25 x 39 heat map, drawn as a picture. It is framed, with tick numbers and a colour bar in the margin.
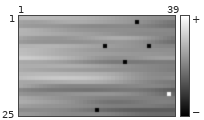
The ninth with the highest average is the middle left. The grain runs across in streaks. Six lone cells stand out: one far higher and five far lower than their neighbours. On average the colour sits 60% of the way up the scale. The field climbs toward the top left.
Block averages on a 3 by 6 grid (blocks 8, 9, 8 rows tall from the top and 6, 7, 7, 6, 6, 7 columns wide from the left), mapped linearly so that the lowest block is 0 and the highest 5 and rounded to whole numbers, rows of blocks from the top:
4 4 3 3 2 1
5 5 4 3 2 2
3 2 1 1 0 0
